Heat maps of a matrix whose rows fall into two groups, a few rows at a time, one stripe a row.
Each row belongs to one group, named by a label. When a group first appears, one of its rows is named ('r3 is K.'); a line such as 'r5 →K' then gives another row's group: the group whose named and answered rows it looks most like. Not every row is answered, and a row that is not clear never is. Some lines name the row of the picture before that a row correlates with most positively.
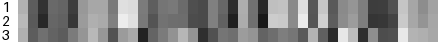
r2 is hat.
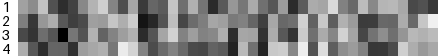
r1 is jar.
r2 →hat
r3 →hat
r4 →hat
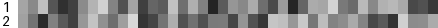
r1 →jar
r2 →hat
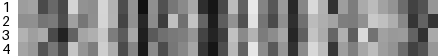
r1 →jar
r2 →jar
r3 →jar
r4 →jar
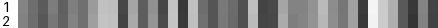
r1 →jar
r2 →jar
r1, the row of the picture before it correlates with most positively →2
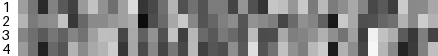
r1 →hat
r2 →hat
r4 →jar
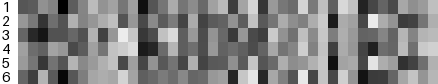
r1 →hat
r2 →jar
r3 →hat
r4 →hat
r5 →jar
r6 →hat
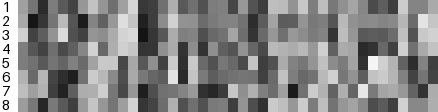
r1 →hat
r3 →hat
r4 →hat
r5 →jar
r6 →jar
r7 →jar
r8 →hat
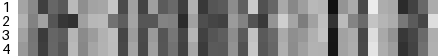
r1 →jar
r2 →jar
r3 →jar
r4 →jar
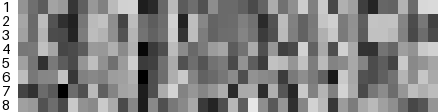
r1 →hat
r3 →jar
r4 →hat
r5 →hat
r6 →hat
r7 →hat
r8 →jar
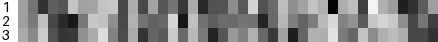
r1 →jar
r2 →jar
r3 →jar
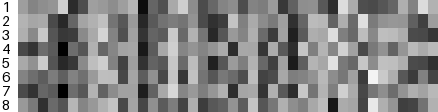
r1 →hat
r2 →jar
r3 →jar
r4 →hat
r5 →jar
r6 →jar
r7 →hat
